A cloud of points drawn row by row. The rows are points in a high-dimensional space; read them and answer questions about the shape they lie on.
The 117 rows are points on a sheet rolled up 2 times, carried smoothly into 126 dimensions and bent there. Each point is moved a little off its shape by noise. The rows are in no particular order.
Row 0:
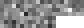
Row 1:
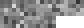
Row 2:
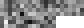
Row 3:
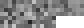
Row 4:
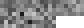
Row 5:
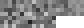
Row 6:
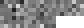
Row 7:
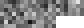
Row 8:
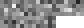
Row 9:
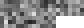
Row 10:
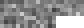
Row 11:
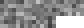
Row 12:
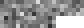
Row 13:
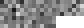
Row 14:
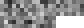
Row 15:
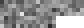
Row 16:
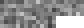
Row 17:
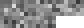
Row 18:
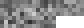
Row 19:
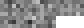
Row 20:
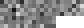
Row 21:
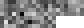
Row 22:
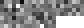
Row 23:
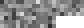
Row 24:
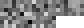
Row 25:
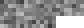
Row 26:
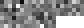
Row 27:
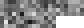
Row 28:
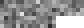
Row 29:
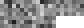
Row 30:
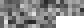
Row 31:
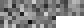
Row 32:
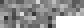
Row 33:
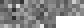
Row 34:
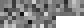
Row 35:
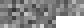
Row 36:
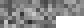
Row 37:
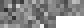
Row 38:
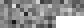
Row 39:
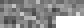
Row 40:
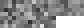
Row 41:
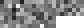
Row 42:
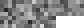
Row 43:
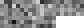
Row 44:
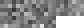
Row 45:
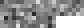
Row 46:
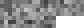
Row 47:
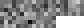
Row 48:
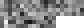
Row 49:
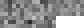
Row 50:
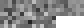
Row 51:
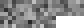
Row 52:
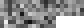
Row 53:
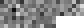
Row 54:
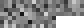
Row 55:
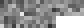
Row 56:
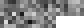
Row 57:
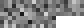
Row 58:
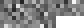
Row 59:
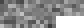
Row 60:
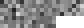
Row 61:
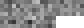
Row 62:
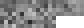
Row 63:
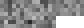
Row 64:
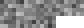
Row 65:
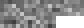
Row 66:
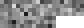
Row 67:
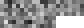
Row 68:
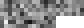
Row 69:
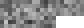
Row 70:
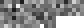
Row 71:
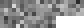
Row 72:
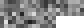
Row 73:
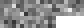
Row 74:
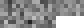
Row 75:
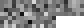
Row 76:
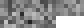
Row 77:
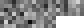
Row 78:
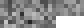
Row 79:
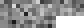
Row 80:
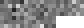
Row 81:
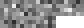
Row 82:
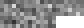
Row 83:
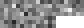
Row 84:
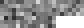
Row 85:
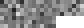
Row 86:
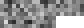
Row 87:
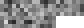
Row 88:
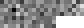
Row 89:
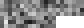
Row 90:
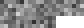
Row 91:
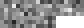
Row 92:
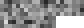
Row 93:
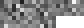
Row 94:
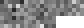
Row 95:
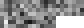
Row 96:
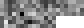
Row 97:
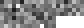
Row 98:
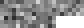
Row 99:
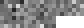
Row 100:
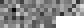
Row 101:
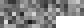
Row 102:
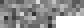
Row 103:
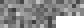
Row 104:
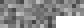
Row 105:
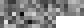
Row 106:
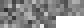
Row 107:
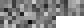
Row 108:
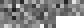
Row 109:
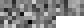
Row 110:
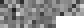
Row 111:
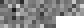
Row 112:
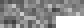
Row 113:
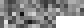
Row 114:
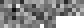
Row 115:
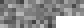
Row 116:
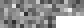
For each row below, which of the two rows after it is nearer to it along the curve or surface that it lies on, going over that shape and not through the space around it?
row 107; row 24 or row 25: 24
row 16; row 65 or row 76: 65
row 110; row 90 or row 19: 19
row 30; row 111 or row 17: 17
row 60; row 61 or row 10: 61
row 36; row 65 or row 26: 65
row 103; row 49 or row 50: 49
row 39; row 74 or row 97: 74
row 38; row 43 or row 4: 43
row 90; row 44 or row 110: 44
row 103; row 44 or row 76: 76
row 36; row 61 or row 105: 61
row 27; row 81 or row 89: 89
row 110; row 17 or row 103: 17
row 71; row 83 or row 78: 83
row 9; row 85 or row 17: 17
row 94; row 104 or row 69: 69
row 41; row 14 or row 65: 14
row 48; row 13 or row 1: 1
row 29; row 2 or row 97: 2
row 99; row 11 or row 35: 35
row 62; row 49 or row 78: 78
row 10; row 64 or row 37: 64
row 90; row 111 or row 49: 49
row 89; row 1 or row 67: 67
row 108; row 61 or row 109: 109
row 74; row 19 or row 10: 19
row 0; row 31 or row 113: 113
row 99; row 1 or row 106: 106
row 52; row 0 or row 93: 0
